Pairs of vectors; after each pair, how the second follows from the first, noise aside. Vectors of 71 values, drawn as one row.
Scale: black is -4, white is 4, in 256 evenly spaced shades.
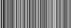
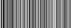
copied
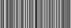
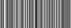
copied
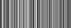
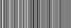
partly zeroed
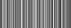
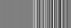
partly zeroed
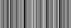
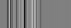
partly zeroed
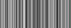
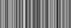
copied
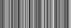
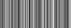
copied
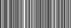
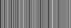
partly zeroed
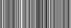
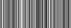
copied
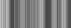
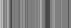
partly zeroed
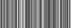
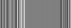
partly zeroed
